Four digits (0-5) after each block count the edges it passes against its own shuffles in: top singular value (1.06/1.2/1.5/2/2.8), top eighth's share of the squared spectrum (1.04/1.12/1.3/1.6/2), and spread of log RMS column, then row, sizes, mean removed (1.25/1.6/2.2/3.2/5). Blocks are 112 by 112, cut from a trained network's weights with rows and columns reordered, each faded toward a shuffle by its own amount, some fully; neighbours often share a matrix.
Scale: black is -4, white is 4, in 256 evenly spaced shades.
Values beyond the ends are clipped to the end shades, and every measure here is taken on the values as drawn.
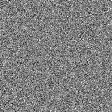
2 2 0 0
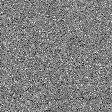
0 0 0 0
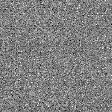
2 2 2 0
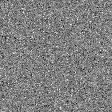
0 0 0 0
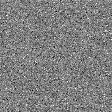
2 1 1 0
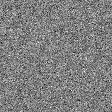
0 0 0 0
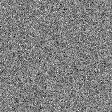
0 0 0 0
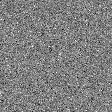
1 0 0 0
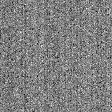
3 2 0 1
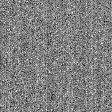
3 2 0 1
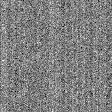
3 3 0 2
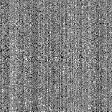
4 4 1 3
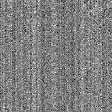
4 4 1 3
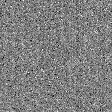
1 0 0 0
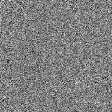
3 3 2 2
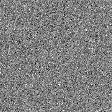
3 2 0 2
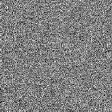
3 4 2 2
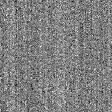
3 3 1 2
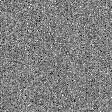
1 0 0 0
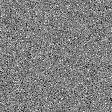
1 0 0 0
